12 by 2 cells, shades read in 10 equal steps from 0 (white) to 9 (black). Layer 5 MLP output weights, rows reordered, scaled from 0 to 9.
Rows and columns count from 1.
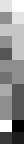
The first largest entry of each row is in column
1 1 1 1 1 1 1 2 2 2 2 2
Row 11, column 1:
0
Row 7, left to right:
5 4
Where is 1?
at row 1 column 1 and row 2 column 2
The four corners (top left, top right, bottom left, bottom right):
1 0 7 8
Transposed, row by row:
1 4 2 4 6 4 5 3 4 4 0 7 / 0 1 2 2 2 4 4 6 6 6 9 8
